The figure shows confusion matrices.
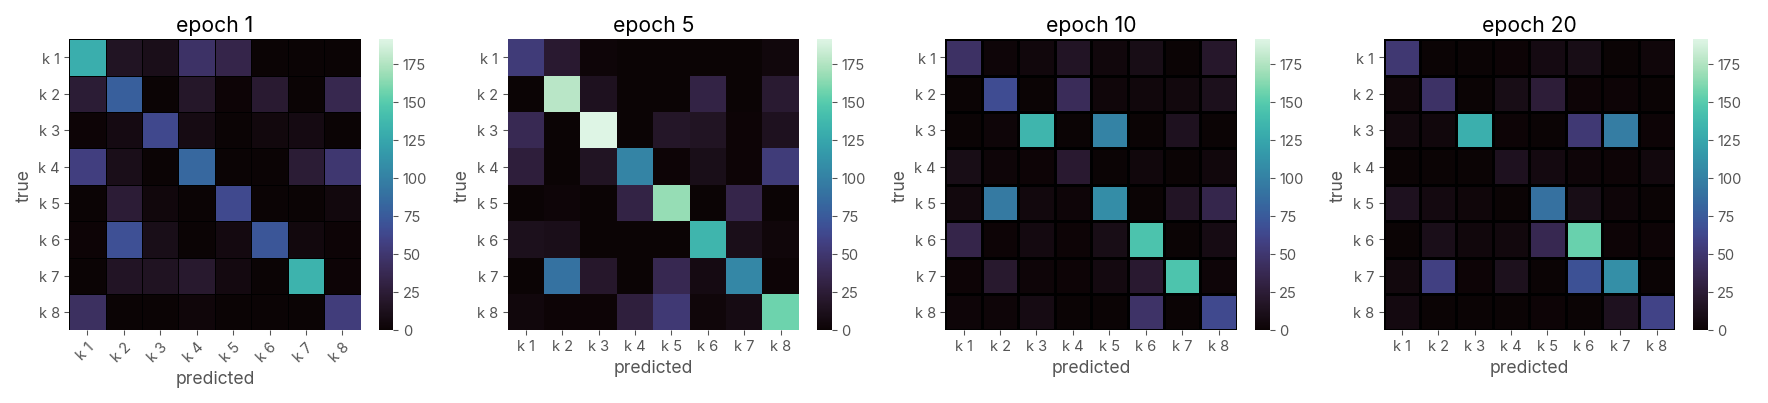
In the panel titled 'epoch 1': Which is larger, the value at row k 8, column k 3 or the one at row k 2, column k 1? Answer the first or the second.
the second
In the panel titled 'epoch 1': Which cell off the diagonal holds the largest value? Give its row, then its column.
k 6, k 2
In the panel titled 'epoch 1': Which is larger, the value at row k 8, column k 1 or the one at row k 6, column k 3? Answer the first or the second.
the first
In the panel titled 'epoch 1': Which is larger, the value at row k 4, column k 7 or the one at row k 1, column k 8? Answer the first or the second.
the first
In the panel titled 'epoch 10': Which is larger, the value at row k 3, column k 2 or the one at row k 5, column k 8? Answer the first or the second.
the second
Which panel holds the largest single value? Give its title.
epoch 5
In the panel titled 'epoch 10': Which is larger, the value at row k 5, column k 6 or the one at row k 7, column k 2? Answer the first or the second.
the second
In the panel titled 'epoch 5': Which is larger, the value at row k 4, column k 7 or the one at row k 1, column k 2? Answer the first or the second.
the second
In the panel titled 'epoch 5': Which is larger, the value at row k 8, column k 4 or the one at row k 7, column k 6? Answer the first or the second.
the first
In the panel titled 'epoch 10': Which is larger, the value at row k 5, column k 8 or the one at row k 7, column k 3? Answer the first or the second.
the first
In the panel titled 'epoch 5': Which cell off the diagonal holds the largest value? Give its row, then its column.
k 7, k 2
